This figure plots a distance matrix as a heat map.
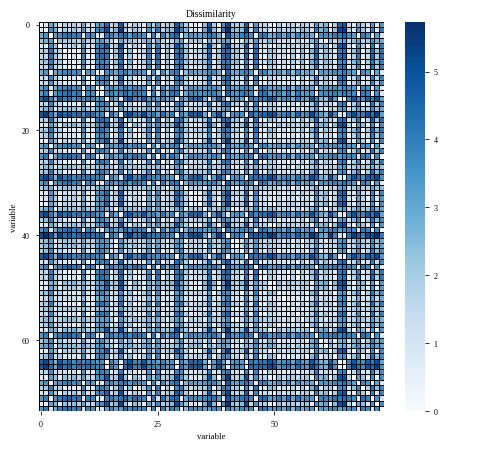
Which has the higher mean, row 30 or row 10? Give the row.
30
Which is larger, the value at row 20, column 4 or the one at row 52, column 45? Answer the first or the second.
the first
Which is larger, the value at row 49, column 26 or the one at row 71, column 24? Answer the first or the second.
the second
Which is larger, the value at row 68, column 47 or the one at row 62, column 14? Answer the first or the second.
the second
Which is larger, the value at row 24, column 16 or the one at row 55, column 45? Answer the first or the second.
the first
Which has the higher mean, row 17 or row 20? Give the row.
17
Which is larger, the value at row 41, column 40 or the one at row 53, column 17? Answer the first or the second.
the second
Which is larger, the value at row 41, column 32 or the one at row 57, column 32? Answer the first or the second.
the first
